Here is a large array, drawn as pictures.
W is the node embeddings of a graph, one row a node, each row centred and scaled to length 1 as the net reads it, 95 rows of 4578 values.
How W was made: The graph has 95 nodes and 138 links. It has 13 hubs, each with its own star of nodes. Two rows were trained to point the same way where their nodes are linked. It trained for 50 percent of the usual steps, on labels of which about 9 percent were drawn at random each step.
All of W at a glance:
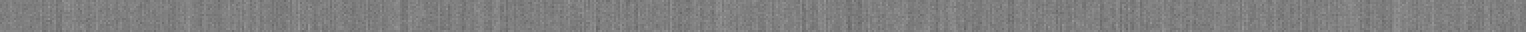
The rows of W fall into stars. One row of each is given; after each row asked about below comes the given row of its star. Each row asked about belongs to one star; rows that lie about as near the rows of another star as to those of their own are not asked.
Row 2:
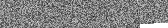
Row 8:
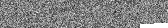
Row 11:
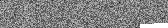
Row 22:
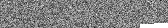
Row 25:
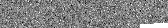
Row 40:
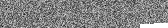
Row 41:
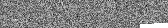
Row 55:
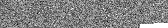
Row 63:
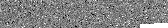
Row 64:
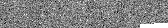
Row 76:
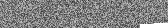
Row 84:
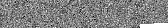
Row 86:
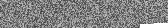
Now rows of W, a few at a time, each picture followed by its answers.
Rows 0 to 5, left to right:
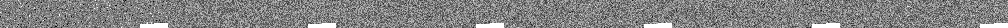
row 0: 8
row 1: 8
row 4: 22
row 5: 25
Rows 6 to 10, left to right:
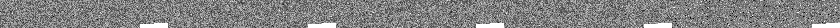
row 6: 63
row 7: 76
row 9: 25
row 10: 64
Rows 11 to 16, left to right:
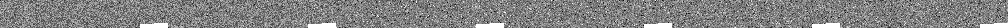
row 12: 2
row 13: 64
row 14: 2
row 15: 84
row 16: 11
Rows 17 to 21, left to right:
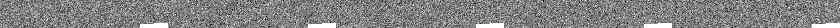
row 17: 25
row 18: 22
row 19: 11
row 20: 64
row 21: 25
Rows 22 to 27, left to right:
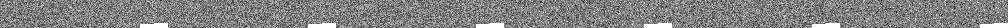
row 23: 41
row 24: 2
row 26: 22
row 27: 2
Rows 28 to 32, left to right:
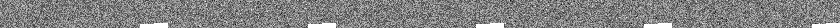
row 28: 40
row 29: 63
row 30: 63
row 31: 55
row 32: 11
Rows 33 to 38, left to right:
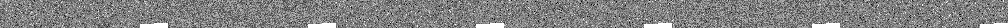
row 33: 86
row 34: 84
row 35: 41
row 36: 63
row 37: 41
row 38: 25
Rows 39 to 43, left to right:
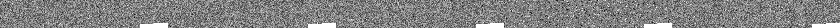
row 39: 22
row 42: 11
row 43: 40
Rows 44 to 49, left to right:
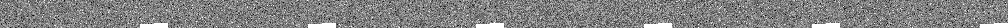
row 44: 8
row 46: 84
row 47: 11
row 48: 25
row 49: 55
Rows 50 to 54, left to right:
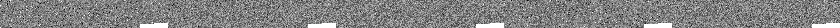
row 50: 41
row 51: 55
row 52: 2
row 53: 86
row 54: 41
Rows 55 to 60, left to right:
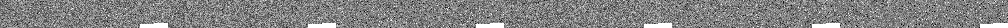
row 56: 41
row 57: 22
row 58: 11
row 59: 84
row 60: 8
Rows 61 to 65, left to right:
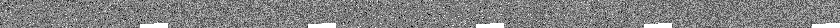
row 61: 86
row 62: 86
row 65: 55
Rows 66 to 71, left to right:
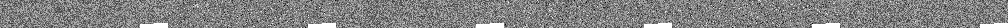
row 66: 25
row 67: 84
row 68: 64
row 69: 40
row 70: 84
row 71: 63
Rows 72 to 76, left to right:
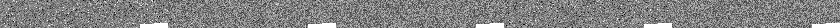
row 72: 2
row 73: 11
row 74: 22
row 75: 25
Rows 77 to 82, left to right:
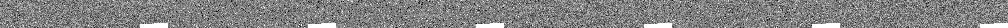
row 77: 76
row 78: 76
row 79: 22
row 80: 2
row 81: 86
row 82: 40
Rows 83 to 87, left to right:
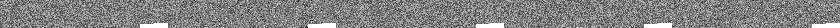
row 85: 11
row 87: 40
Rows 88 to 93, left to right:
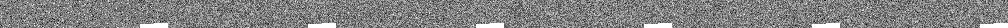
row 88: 84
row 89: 8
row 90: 2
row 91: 84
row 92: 76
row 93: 55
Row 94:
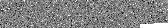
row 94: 86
